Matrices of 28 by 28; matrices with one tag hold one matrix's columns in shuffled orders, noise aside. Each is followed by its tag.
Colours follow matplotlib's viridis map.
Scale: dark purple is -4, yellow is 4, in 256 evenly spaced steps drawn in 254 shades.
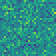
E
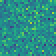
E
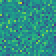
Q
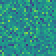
E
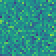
Q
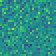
E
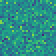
Q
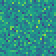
Q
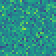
E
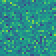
Q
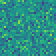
Q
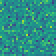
Q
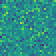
E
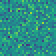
E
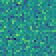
Q
